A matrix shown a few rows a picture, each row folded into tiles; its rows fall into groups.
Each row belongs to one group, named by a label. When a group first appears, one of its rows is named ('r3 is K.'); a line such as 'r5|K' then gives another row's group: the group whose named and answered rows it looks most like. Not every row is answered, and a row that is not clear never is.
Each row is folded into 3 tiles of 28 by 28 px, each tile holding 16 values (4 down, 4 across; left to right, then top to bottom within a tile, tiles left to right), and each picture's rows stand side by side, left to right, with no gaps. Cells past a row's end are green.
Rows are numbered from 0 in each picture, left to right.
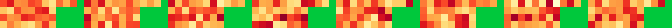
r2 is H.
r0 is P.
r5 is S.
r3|S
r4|P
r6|H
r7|P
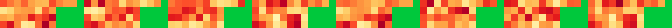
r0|S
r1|H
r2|P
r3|S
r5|P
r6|P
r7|S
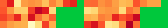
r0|P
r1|S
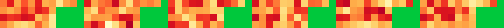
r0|P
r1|S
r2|S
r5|P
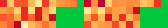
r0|H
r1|H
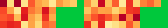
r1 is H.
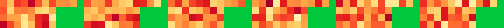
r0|S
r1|S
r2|P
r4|H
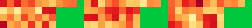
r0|H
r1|P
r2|S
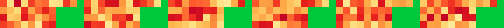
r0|H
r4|H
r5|P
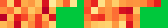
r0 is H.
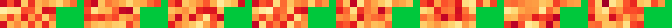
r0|H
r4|H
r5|P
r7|H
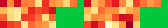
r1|S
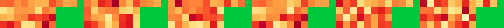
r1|S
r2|P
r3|S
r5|H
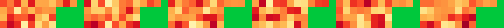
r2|S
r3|P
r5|S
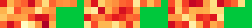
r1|P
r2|S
